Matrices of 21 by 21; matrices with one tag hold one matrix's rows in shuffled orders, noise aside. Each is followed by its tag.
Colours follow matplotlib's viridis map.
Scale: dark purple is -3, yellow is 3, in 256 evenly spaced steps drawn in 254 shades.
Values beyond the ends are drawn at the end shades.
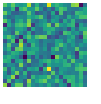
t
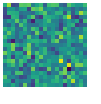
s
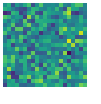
s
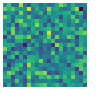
t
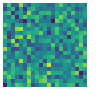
t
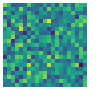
t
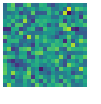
s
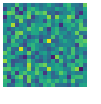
t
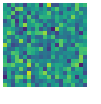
t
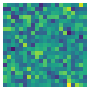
s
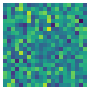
t
